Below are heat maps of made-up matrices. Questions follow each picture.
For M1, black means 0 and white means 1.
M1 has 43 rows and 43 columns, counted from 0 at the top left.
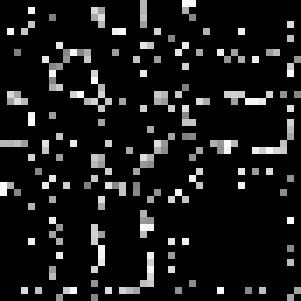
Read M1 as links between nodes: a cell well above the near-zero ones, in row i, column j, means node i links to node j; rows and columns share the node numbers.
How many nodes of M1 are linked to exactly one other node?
1
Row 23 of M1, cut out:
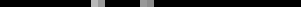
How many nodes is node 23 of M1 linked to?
4
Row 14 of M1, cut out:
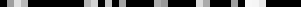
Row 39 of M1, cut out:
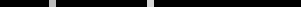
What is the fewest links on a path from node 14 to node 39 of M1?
3
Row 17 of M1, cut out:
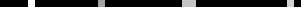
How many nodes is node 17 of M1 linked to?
5
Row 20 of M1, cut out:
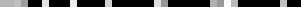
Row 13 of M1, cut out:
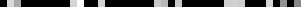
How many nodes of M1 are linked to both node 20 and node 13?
8
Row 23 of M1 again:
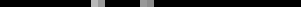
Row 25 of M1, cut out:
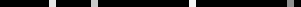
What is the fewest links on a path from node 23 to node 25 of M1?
2
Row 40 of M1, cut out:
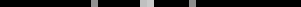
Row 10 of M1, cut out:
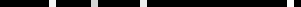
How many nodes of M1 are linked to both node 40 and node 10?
2
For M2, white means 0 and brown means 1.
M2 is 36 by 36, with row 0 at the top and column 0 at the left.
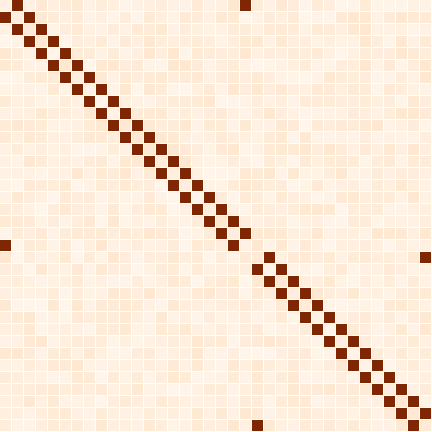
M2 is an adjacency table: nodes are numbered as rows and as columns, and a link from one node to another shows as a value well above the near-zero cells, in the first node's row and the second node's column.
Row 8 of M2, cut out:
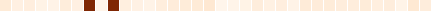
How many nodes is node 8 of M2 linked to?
2
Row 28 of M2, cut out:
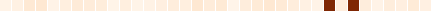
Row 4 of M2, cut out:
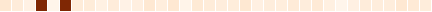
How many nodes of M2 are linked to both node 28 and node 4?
0
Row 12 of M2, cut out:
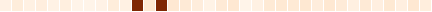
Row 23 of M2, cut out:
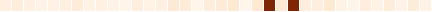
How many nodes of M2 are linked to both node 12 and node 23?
0
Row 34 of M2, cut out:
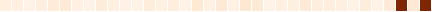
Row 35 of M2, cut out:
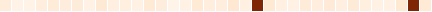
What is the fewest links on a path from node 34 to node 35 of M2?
1
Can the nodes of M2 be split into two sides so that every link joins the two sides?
no
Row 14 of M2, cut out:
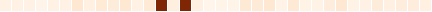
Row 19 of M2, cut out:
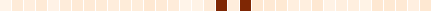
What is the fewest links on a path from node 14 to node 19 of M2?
5
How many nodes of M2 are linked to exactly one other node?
0
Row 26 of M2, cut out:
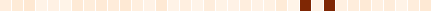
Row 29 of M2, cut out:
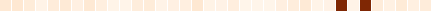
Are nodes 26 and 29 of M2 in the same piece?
yes
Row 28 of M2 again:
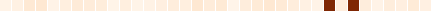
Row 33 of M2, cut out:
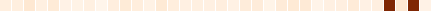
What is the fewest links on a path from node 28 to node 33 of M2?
5
